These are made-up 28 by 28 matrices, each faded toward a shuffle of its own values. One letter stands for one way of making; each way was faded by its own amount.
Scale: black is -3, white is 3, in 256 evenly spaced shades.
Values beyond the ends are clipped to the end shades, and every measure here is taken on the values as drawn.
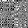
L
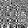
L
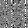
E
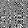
E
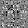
E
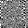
E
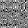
E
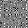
E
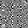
E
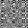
L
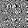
E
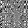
E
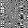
E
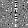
E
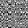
L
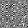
L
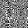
E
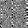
E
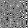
E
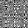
E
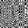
E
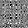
E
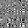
L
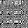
L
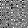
L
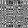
L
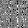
E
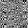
E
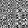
L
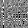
E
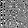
E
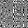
E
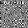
L
